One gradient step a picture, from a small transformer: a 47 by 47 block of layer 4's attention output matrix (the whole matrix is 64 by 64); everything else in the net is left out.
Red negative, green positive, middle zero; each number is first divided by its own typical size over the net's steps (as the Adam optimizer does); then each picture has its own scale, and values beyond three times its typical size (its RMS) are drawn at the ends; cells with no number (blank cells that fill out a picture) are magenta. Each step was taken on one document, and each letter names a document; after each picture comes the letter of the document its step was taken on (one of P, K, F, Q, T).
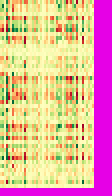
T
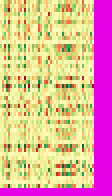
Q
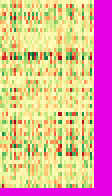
Q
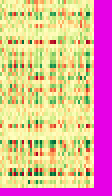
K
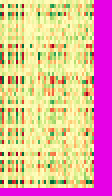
K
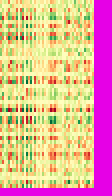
K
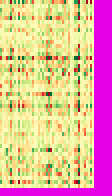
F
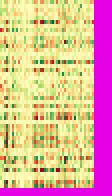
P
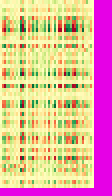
T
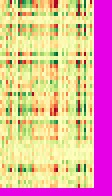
F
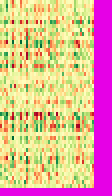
P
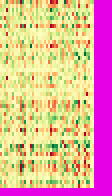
F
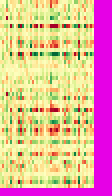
F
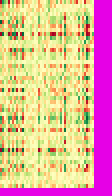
K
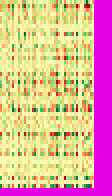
P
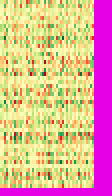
Q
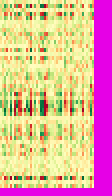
Q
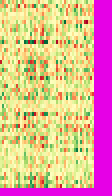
P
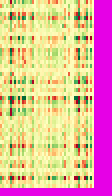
F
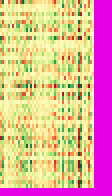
K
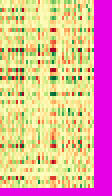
K
